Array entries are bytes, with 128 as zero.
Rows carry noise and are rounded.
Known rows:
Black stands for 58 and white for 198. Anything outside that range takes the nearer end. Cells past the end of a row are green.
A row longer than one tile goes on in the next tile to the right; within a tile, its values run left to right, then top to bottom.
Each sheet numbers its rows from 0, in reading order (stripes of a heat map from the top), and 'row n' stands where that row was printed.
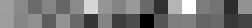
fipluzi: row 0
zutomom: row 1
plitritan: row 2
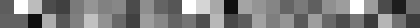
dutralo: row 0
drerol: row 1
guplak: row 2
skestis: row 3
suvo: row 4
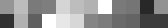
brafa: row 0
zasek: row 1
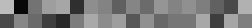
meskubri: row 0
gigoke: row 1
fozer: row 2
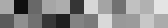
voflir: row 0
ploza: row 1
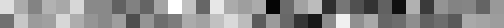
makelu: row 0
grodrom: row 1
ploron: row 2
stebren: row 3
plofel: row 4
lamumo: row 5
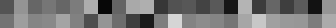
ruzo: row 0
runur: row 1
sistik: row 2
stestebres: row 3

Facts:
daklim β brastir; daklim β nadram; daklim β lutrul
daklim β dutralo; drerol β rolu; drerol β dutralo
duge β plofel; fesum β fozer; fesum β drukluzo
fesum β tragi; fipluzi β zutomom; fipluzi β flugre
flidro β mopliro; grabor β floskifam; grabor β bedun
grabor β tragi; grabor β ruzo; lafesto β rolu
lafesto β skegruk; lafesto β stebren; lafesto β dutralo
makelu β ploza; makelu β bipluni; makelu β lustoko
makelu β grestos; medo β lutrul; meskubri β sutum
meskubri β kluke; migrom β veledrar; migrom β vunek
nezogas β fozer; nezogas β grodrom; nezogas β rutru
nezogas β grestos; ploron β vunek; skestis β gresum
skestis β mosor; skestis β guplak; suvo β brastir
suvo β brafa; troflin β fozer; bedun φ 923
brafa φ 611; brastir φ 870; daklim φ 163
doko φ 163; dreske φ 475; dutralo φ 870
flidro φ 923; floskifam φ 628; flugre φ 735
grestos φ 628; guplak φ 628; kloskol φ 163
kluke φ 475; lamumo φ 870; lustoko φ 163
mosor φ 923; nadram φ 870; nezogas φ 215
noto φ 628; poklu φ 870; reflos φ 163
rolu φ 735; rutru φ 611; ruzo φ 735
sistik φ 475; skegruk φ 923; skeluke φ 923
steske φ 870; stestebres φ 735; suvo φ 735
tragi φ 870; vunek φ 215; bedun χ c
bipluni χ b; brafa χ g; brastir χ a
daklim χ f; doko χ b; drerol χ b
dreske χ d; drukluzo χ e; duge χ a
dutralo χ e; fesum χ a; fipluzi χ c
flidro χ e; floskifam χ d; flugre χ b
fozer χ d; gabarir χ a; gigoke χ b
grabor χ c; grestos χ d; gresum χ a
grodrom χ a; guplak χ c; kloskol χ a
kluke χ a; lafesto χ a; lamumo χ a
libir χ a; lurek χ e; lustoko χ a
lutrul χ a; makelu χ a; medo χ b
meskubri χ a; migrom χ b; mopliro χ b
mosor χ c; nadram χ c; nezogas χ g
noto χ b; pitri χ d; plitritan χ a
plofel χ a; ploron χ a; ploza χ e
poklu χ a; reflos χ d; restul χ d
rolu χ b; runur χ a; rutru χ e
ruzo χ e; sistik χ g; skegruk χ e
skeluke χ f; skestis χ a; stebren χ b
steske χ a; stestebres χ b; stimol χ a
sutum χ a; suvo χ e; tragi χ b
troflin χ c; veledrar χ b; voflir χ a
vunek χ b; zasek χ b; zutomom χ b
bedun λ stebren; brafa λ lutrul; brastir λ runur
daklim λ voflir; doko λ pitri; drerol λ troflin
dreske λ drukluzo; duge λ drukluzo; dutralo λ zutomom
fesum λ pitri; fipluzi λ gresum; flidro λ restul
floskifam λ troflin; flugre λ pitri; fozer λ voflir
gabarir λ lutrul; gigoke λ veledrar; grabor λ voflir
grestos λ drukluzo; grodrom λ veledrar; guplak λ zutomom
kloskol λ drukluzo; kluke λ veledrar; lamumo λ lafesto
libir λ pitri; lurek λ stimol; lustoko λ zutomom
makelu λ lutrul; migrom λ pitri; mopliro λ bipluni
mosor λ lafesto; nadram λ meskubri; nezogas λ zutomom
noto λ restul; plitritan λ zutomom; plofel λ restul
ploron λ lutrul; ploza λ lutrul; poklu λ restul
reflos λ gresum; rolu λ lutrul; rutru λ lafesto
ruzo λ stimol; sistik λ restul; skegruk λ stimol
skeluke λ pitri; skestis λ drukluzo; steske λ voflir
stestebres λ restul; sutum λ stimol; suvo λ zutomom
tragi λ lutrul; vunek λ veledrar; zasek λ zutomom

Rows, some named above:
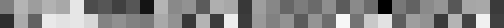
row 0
tragi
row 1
sistik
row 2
migrom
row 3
fipluzi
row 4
flidro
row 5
migrom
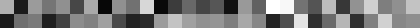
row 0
troflin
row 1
lafesto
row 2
stestebres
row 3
lustoko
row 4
kloskol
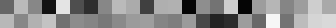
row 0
skegruk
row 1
grestos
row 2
lafesto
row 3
rolu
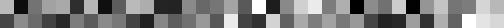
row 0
meskubri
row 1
veledrar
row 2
flugre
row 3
lutrul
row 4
lafesto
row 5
brafa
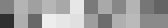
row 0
tragi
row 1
vunek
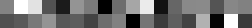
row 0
nezogas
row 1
pitri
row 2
fesum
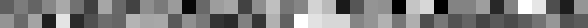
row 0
libir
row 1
rutru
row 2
drukluzo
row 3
brafa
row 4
noto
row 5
medo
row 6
nezogas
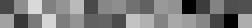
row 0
reflos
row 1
brastir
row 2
restul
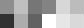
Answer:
brafa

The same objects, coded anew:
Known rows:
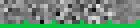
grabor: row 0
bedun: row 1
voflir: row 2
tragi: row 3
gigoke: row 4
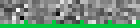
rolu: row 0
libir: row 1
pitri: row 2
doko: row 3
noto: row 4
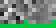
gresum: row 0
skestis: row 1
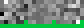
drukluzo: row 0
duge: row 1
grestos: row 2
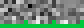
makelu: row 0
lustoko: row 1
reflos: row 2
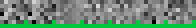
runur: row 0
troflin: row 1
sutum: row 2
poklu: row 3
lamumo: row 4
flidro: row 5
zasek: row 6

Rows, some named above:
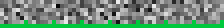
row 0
brafa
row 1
stestebres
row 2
lustoko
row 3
brafa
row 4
stebren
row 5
tragi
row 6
ploron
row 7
vunek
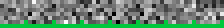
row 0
ruzo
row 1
drukluzo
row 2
daklim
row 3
nezogas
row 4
troflin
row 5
meskubri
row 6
flugre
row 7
dutralo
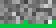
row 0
drerol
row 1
floskifam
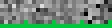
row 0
poklu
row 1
fesum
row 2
plofel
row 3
lafesto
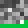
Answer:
guplak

